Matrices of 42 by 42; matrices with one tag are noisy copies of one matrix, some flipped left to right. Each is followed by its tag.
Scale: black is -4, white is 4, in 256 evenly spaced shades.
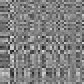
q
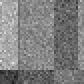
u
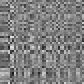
q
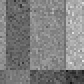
u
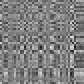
q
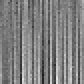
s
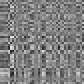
q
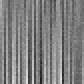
s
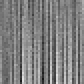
s
